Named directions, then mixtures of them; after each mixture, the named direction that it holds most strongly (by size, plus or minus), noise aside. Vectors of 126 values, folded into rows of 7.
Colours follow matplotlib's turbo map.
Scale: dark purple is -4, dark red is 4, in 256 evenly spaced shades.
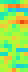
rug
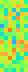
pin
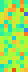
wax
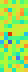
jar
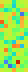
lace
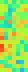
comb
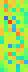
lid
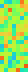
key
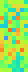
pin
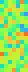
wax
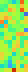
wax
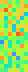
lid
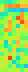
rug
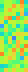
wax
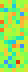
lace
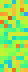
wax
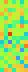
jar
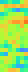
rug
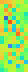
lid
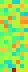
lace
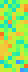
comb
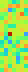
jar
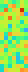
jar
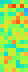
rug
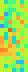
comb
